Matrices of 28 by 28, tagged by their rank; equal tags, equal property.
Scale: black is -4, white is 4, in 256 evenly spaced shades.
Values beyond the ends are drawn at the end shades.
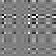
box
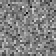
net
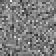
net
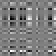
box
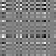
box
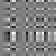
box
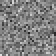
net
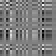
box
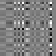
box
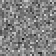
net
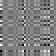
box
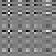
box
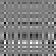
box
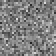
net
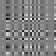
box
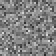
net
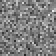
net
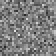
net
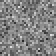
net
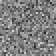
net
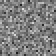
net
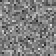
net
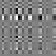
box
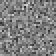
net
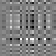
box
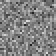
net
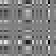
box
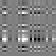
box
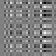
box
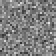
net
